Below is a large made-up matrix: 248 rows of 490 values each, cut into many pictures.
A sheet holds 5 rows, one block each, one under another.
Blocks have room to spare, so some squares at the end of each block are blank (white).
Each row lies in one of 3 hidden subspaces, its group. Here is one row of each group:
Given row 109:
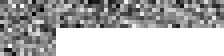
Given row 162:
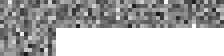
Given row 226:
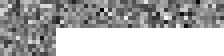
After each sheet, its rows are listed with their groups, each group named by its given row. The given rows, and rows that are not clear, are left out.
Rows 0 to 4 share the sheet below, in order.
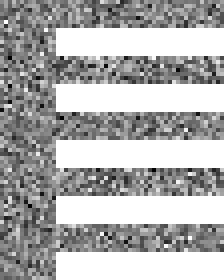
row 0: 162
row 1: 109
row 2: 226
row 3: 109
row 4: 226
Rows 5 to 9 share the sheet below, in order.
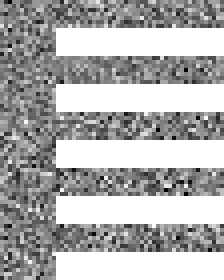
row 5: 109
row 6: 162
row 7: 226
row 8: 226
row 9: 109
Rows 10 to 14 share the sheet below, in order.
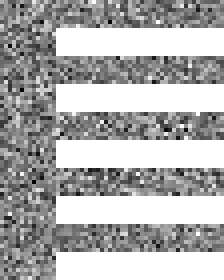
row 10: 109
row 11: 162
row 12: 226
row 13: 109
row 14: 109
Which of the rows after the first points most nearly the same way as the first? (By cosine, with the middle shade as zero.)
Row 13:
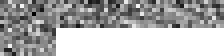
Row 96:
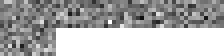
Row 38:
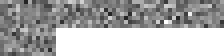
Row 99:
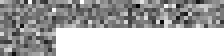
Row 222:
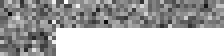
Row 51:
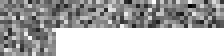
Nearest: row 96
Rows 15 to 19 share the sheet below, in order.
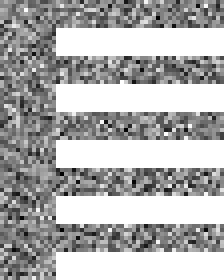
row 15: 226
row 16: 109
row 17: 226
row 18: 226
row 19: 226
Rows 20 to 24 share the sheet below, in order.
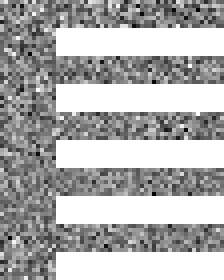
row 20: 109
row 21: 162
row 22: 226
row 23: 162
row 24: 162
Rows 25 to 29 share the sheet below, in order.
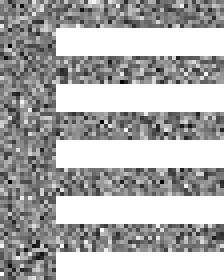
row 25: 109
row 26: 109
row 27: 226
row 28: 162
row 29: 162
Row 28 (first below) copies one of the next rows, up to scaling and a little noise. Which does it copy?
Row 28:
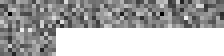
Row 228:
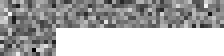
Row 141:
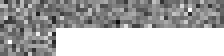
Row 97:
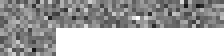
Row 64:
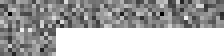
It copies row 64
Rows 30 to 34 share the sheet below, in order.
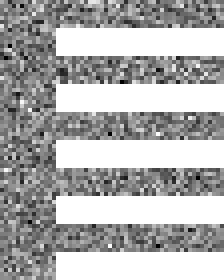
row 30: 109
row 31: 109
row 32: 109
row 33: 109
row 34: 109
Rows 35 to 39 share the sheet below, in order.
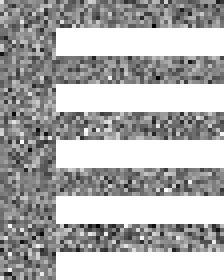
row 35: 162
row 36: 109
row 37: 162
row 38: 226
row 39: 109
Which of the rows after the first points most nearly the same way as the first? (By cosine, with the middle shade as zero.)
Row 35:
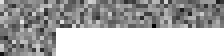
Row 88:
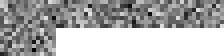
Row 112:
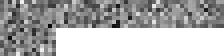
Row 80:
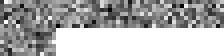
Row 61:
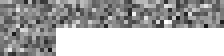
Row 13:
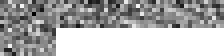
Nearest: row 88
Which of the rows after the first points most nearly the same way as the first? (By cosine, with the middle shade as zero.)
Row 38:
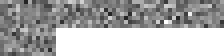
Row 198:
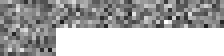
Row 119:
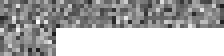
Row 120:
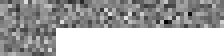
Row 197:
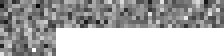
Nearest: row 198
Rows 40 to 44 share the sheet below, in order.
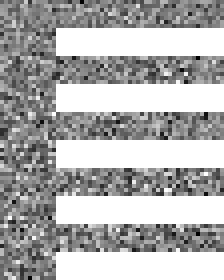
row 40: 226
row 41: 226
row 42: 162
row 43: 226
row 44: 109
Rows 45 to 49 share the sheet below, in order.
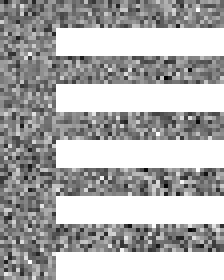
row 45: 109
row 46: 226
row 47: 109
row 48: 226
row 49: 109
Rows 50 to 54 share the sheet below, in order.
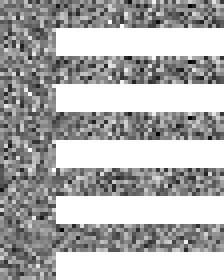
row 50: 109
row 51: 109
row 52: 109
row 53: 162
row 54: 226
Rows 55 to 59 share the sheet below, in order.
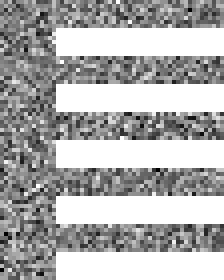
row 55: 162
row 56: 226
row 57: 109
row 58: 162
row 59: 162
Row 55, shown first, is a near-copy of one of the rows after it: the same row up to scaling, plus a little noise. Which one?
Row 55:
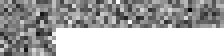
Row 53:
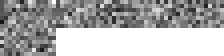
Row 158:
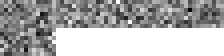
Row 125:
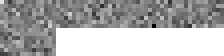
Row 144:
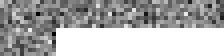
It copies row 158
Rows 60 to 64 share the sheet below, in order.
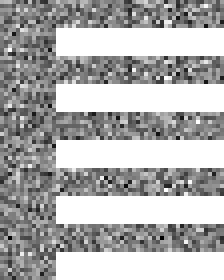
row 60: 226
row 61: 226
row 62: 109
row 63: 226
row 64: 162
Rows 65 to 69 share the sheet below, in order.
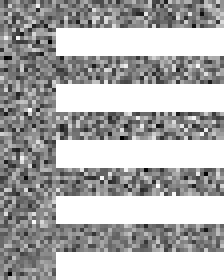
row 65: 162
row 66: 109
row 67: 109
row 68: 226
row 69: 226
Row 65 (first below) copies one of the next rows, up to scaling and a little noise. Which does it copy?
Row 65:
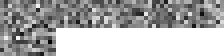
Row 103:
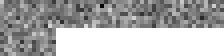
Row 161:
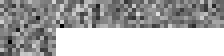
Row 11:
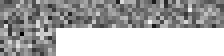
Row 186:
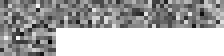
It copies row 186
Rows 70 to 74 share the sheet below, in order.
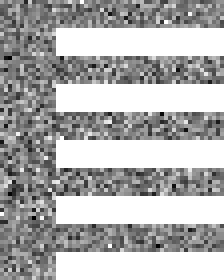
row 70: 226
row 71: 109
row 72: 162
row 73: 162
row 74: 109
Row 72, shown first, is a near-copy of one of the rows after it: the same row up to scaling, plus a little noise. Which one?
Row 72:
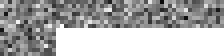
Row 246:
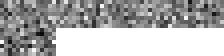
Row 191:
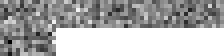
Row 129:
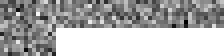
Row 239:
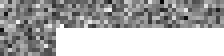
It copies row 239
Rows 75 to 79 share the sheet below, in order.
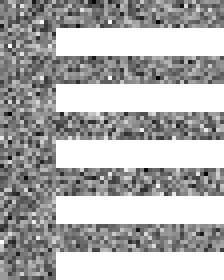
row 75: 109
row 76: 109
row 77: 109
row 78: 226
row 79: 162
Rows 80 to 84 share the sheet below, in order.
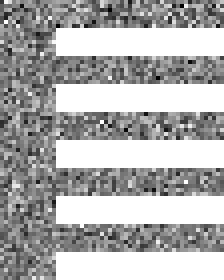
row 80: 162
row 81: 109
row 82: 226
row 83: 162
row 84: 226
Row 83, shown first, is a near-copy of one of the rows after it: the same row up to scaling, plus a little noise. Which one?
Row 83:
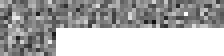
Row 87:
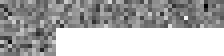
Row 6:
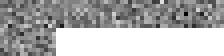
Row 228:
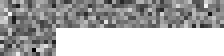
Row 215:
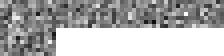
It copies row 215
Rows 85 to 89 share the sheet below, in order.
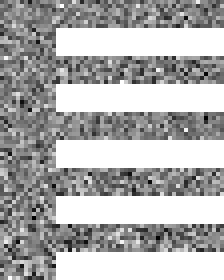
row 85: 226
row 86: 109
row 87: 162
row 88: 162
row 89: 162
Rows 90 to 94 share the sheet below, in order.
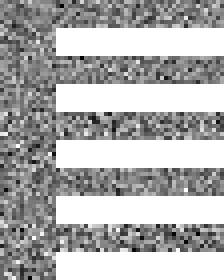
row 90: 226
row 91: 226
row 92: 162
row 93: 162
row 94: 109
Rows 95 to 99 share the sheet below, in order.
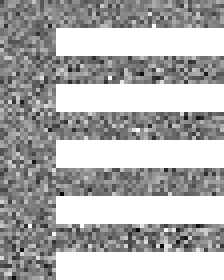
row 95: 162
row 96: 109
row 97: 162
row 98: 162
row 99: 226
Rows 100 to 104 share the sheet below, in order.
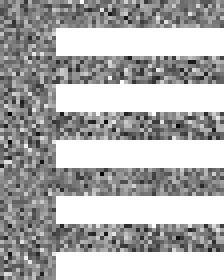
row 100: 226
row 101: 109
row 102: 109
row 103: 162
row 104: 109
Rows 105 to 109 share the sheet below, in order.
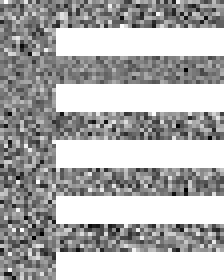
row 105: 109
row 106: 162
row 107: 109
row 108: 162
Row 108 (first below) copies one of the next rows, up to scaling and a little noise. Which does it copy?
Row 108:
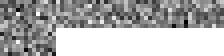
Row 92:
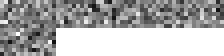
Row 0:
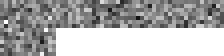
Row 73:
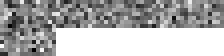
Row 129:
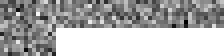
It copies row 129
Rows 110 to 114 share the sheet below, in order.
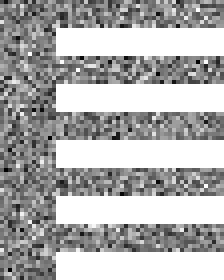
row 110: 109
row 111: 226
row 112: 162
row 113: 109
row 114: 109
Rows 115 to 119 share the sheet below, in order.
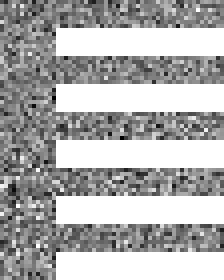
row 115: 109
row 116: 162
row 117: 109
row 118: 162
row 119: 162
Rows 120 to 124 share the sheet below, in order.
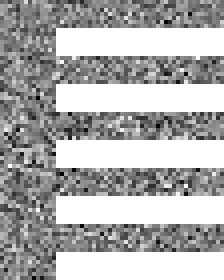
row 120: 226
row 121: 226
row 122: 162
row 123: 226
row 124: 226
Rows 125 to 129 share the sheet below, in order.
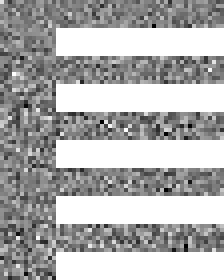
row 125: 162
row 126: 162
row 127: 226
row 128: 226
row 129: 162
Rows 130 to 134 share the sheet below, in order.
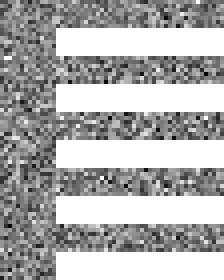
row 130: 226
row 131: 109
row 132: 226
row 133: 226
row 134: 109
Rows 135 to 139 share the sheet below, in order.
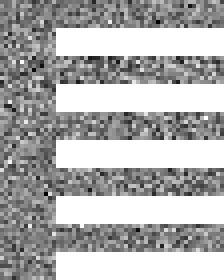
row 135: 109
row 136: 109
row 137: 226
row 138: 162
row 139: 226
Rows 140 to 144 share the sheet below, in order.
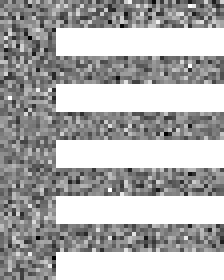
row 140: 109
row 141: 162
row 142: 226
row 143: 109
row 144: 162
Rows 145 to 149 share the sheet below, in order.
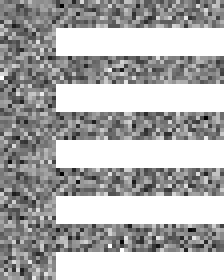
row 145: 226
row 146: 162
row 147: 226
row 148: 226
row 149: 109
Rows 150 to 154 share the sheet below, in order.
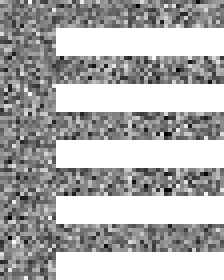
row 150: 226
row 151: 109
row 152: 226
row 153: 226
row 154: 162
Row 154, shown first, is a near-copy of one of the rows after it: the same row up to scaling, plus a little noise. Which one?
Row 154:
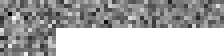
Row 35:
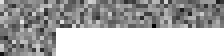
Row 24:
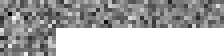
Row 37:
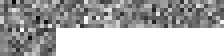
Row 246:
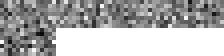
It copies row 24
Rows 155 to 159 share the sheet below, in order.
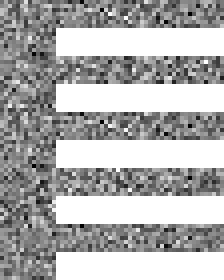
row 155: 226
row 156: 226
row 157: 226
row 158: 162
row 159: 226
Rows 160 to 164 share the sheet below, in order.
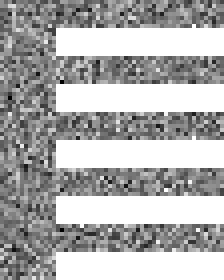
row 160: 162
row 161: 162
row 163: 226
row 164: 226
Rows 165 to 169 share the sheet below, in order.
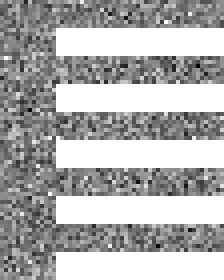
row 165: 226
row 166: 109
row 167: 162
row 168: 162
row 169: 109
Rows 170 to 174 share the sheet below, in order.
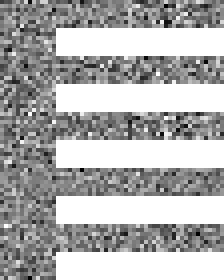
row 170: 226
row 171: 226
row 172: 226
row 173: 226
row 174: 109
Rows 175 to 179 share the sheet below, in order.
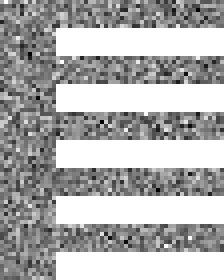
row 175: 109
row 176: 226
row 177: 226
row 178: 109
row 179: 226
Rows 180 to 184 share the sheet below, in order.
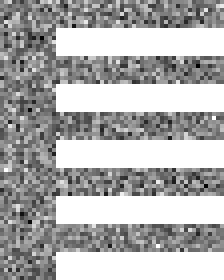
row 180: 162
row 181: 109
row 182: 162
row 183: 109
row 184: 109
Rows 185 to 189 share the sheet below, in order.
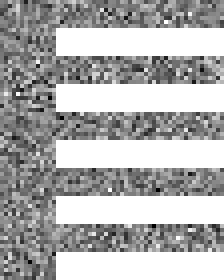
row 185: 226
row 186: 162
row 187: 226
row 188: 109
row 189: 109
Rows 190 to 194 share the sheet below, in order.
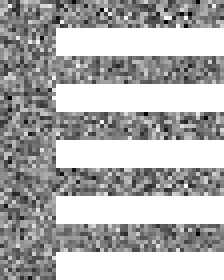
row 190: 226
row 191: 162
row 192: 226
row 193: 226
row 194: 109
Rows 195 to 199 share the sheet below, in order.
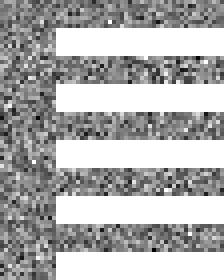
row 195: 109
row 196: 226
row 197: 162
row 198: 226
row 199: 162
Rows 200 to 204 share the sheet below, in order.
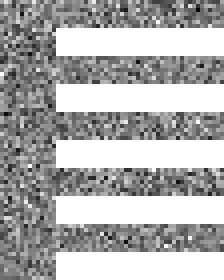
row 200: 109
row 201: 162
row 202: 109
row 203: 109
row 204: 226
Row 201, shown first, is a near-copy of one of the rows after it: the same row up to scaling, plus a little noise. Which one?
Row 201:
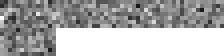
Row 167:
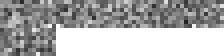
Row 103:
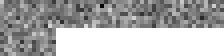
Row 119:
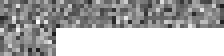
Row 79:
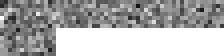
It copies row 79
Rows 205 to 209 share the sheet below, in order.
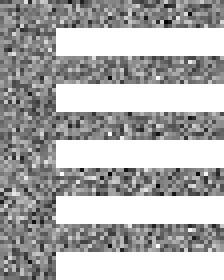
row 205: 226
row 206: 109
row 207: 109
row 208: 226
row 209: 109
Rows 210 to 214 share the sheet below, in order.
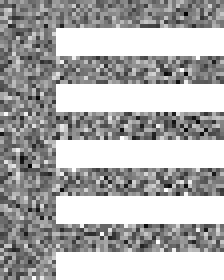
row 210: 162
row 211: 226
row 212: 109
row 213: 226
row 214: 226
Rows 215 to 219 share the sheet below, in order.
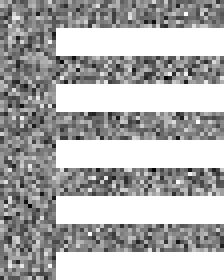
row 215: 162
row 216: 226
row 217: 109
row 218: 109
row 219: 162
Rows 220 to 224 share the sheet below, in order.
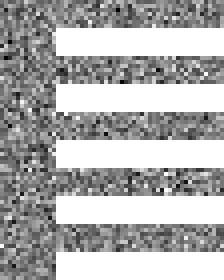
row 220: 162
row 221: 109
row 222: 162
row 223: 226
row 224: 162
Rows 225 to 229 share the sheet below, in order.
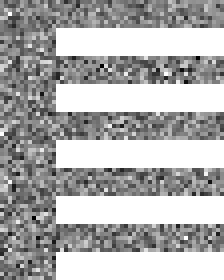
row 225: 162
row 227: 162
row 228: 162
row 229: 162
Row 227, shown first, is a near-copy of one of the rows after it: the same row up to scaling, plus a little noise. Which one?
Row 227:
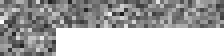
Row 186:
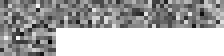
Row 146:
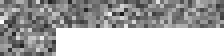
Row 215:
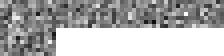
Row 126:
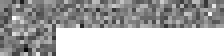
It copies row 146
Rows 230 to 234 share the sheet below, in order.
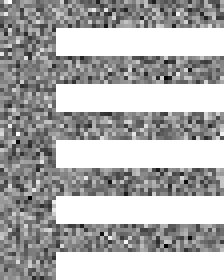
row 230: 109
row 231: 226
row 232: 162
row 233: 162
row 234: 226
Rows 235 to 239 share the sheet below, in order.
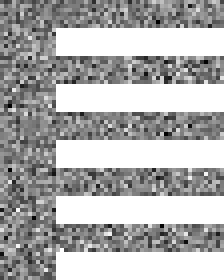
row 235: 109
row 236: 226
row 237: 226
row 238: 162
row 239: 162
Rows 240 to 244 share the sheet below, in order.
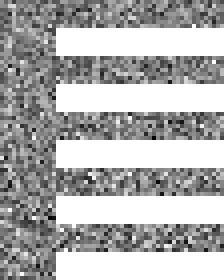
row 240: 162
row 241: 162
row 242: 162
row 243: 162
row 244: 226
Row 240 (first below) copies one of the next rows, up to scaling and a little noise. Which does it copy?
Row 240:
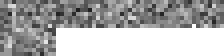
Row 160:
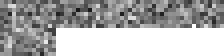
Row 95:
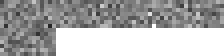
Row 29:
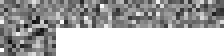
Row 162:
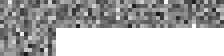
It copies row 160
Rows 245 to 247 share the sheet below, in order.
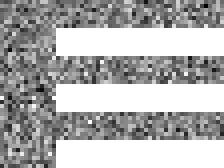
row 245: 226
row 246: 162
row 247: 162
